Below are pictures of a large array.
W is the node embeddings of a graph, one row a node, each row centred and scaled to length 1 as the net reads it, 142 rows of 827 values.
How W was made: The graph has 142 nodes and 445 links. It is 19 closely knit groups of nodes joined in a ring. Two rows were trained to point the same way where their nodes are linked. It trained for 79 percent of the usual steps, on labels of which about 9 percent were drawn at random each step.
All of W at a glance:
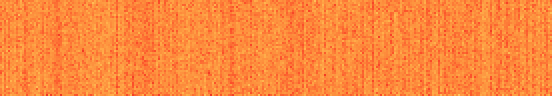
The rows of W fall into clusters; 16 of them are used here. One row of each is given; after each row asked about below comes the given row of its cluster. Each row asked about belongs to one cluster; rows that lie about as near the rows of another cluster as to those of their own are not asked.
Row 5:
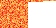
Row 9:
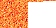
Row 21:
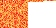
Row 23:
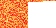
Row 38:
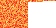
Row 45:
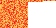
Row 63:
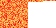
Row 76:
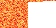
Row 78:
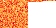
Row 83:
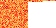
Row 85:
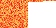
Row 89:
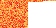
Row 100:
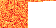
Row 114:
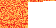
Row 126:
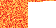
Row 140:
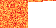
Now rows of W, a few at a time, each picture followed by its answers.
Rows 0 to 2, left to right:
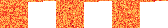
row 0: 5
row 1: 21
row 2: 100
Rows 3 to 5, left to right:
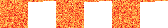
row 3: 100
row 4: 83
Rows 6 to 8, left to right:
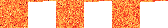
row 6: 89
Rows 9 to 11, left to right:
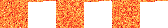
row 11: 5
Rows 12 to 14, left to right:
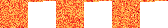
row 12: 85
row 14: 85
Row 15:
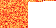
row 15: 5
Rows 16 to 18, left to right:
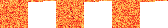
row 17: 89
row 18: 23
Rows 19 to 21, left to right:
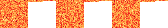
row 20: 78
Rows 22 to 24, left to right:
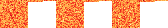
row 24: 78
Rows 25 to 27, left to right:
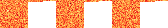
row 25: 114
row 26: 85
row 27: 114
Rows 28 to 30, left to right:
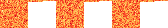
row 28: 83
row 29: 21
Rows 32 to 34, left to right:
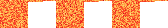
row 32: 76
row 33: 38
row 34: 23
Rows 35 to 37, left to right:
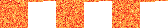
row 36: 9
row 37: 21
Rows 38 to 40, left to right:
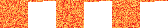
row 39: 100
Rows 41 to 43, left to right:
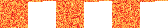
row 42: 126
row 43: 45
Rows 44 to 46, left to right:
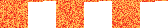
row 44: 21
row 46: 114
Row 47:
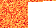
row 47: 45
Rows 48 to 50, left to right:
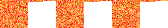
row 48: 45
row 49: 63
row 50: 89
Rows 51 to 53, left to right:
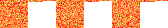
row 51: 140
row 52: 114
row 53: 38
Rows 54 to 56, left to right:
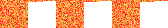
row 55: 23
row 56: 63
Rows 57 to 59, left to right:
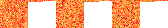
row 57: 89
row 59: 83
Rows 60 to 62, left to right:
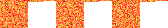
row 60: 100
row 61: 76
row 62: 140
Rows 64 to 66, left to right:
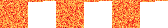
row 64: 45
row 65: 83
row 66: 89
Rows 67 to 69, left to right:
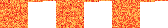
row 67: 83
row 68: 5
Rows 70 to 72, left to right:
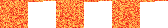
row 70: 23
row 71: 83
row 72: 76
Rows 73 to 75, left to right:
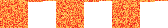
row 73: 78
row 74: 114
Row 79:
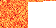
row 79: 63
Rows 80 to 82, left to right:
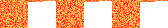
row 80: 78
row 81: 85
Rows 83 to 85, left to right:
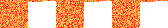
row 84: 100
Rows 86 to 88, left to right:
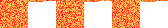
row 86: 9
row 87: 5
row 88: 9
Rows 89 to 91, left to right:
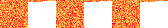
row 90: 76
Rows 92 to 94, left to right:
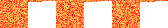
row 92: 38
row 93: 76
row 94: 140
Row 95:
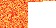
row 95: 23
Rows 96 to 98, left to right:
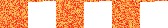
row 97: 100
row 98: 76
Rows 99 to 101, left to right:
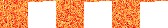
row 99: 21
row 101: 85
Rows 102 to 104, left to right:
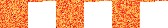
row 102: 38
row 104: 100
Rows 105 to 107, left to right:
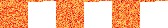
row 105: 5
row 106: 9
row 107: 21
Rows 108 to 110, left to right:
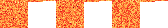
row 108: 38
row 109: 5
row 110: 9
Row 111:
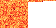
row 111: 5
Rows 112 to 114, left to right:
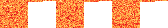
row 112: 45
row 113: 83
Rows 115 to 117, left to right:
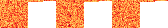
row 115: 100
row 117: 126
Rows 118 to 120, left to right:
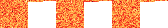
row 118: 9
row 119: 38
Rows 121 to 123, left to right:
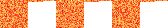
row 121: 100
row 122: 83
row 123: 45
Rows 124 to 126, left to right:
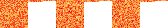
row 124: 114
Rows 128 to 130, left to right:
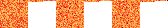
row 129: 126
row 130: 45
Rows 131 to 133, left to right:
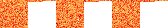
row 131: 78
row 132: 38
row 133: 38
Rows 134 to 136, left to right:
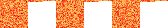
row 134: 23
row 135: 38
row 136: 5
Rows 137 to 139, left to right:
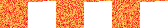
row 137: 45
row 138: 114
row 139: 21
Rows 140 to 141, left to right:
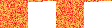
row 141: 45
